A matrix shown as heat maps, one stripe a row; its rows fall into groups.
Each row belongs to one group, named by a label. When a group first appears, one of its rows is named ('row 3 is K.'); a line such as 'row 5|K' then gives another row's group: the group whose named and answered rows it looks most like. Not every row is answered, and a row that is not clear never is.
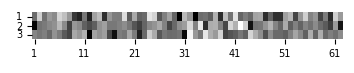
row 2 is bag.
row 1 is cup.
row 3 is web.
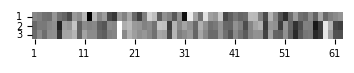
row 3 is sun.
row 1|web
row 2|sun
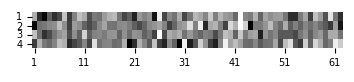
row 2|bag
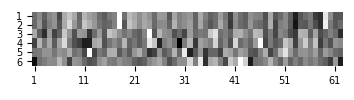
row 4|cup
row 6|bag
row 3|cup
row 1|sun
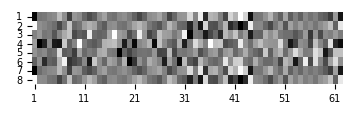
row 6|cup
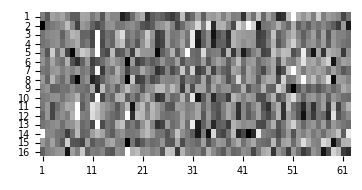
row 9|web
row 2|bag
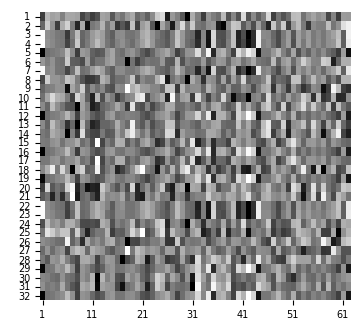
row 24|cup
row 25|cup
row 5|bag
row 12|bag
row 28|web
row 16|bag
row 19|bag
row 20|cup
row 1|cup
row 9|sun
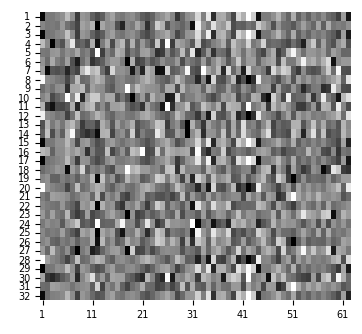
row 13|cup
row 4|cup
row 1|bag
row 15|bag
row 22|web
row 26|web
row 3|bag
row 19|web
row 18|sun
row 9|sun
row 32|bag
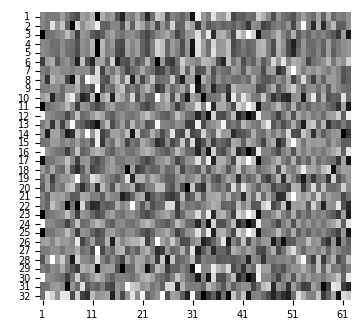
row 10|cup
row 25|bag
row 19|sun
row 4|web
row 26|cup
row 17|bag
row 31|sun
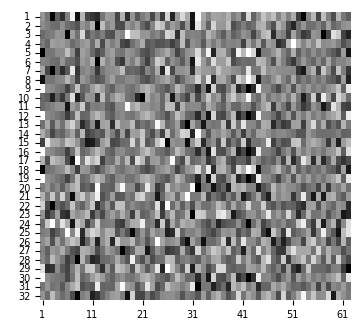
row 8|bag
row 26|cup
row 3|sun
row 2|web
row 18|bag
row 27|web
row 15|cup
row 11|sun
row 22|cup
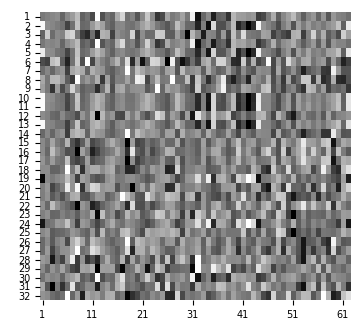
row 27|sun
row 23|web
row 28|cup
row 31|cup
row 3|cup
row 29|web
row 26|sun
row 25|web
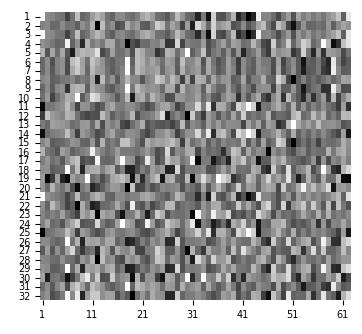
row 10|sun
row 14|bag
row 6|sun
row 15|web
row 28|web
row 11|bag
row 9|sun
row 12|cup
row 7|sun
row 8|web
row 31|sun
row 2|web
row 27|cup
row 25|bag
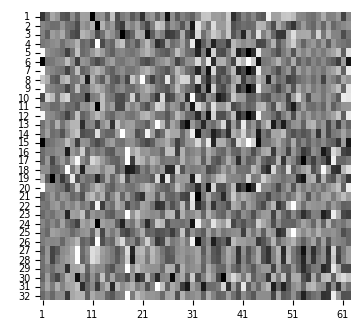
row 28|sun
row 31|cup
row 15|bag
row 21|cup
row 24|web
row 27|sun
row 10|cup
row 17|sun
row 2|web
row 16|sun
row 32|sun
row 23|sun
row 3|web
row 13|cup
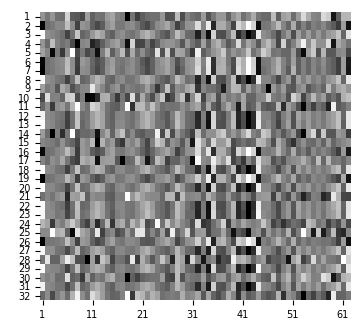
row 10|cup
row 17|web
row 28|cup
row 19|bag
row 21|sun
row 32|sun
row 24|cup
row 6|bag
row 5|cup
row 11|sun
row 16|bag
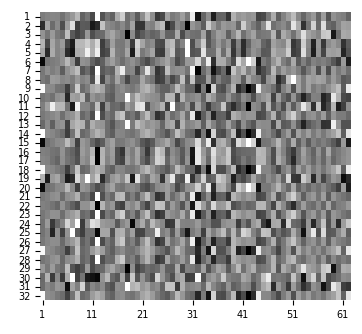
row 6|bag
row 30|cup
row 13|sun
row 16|web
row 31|sun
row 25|cup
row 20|bag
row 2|cup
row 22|web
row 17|web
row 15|bag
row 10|sun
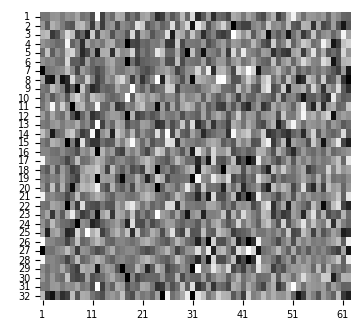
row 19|web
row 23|cup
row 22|sun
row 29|web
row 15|sun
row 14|cup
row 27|bag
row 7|bag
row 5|cup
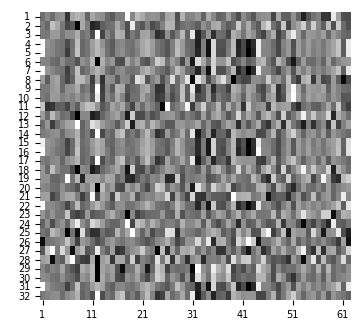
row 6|web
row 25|sun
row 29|web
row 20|web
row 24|sun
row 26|bag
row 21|cup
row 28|cup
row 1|sun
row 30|web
